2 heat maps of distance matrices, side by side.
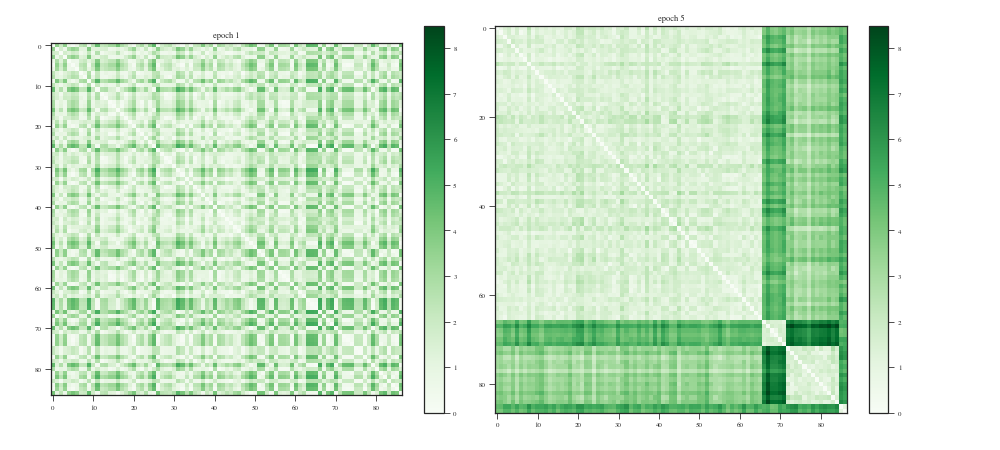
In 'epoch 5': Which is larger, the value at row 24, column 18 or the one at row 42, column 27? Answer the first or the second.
the first
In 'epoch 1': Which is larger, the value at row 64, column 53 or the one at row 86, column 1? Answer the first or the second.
the first
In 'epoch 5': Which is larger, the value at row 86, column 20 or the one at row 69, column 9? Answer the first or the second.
the first
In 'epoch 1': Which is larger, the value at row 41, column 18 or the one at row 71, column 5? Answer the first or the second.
the second
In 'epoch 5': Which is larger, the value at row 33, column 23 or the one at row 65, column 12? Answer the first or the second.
the first
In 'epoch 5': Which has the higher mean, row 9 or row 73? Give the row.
73
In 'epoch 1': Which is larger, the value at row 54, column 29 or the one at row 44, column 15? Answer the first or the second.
the first
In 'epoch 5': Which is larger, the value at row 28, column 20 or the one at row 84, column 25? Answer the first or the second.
the second
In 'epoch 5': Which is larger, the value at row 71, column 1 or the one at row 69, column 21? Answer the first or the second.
the second
